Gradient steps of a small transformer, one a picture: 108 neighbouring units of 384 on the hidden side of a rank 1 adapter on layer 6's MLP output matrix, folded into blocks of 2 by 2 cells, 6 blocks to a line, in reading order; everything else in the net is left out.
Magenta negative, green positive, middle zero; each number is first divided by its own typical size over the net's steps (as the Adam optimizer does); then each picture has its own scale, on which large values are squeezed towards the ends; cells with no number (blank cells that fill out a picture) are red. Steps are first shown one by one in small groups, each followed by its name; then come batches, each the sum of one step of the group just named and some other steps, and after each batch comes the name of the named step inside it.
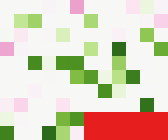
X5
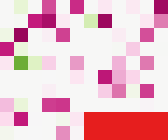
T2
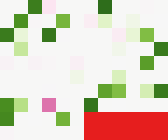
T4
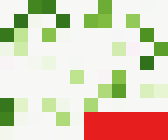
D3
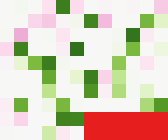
T2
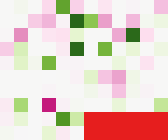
T2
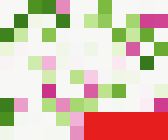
D3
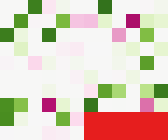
T4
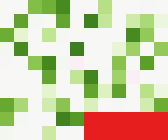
D3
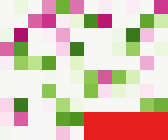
T2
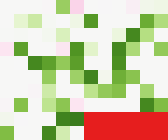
X5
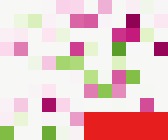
X5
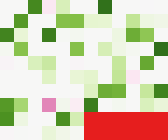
T4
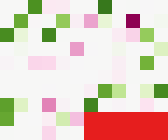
T4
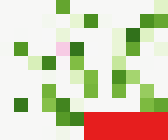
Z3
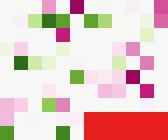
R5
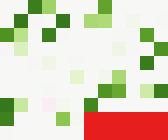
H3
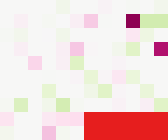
Z3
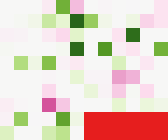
R5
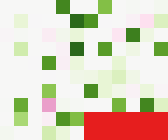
Z3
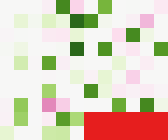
R5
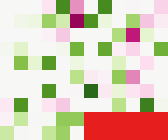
R5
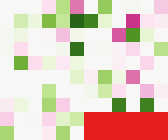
R5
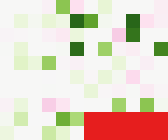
R5
